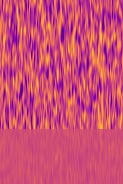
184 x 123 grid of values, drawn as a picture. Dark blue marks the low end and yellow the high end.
There is no overall slope. Neither half mirrors the other. The bottom part is calmer, past a seam about 70% of the way down. Overall the values sit about 50% of the way up the scale. Streaks run downward.
